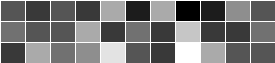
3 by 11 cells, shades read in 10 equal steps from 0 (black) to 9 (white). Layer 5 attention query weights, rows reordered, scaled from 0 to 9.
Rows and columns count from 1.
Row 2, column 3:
3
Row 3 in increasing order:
2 2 3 3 3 4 5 6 6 8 9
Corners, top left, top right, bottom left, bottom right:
3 3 2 3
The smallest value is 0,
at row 1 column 8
